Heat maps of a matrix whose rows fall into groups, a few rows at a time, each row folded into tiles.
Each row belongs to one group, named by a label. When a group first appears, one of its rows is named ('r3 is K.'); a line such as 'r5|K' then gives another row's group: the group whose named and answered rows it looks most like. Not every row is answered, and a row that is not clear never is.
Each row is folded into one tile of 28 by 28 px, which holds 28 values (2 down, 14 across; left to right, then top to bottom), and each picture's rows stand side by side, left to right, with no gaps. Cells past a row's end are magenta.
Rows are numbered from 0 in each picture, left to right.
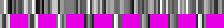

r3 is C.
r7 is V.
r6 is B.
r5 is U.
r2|V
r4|V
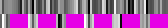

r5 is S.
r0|V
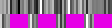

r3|V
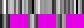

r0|C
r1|B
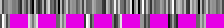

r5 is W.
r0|V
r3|V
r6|C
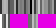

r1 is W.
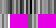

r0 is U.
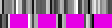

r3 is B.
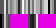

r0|C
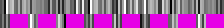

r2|U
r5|C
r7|V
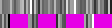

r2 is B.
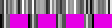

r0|C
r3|U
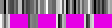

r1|B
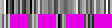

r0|S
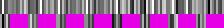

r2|W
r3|W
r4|C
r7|S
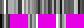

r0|C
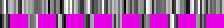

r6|V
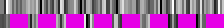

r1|S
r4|B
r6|C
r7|C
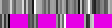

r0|U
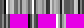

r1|C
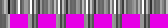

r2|W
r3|W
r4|W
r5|W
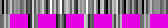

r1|C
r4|S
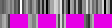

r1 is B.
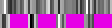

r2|V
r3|W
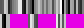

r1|B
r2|S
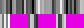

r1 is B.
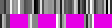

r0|B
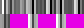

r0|W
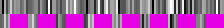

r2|B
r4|S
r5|S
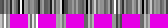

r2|S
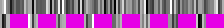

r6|W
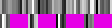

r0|V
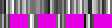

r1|V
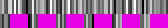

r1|C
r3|U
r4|C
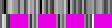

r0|B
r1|S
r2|S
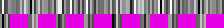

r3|W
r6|W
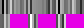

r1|V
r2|V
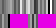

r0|U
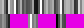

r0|B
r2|C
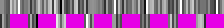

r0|B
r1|U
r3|V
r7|U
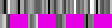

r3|S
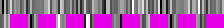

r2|V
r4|U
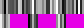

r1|C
